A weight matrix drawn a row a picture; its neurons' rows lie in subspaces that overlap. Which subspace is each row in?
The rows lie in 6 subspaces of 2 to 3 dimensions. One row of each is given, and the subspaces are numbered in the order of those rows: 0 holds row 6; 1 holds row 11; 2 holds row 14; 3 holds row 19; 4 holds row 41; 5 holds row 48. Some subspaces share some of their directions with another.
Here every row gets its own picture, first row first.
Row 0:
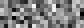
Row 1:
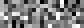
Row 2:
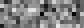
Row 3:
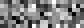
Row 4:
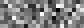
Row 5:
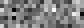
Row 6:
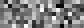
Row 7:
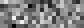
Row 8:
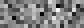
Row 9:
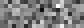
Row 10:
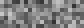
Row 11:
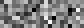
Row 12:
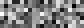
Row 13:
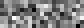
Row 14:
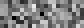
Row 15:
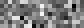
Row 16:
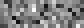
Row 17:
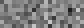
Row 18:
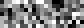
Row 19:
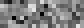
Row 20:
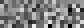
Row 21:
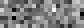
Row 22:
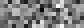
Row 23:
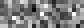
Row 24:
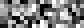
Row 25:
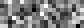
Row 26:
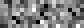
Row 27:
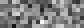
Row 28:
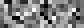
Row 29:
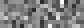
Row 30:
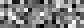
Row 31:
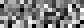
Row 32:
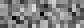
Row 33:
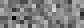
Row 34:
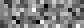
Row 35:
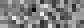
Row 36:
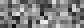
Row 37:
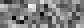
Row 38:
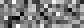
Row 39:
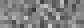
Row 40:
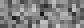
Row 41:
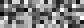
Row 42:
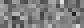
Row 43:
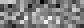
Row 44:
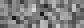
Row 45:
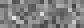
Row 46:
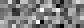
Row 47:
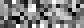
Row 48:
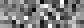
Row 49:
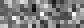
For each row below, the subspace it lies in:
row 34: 0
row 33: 2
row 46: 0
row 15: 0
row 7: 3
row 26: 0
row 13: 4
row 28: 1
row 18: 4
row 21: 2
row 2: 2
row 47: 1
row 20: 1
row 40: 3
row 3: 1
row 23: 4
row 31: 1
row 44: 5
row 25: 1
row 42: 5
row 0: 2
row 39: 5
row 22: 0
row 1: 5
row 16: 0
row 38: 1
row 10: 4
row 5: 2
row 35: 5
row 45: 4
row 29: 5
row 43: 3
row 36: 3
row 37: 3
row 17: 1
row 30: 4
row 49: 4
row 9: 0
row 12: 4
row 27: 3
